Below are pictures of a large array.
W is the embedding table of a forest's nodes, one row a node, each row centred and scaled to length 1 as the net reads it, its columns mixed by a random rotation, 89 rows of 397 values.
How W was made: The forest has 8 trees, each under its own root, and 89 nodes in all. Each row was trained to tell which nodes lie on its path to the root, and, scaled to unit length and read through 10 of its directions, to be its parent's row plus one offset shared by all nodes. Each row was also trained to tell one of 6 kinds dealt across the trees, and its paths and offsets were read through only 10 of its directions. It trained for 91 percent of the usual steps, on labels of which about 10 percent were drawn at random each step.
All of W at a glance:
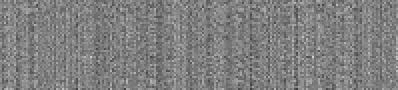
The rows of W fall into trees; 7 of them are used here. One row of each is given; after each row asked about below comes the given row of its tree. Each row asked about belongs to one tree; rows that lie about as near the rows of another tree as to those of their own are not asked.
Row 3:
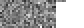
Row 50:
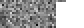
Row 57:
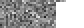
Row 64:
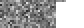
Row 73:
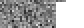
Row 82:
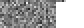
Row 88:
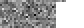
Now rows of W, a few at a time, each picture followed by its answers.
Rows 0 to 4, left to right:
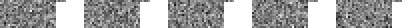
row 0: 64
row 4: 50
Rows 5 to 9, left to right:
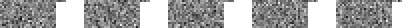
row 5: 73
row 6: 73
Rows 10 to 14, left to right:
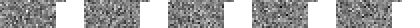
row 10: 57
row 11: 64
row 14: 88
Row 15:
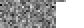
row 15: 64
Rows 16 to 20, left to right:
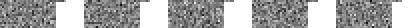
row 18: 64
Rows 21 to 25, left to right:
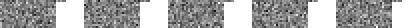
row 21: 64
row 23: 57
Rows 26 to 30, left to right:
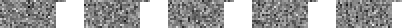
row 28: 73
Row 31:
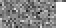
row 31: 3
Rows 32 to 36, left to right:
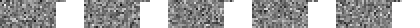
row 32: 50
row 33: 64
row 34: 88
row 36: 82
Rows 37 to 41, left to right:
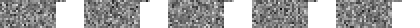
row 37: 3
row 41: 64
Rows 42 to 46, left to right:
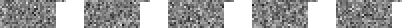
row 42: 88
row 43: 57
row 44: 73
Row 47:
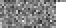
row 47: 3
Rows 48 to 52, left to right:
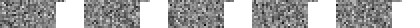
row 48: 82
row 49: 64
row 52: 64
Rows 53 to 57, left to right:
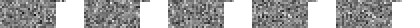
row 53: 88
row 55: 88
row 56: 57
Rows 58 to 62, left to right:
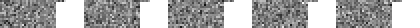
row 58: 82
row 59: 88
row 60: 3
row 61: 57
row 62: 57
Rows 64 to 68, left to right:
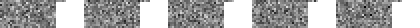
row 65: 3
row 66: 57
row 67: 88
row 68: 88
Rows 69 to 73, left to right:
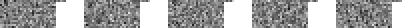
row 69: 3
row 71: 82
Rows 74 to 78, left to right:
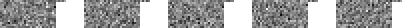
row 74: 88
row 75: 64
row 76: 73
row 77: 57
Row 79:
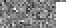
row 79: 3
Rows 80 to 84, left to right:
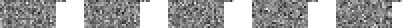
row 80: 3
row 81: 3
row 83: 3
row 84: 88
